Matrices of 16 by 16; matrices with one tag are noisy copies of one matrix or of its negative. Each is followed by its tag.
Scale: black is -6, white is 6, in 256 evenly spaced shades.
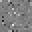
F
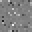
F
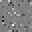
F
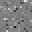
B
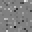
B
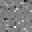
B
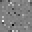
F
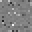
F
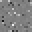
F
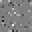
F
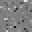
B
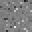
B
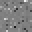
B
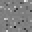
B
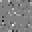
F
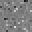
B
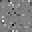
F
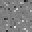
B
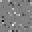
F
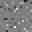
B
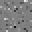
B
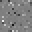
F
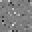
F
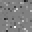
B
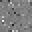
F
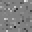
B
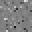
B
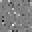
F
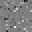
B
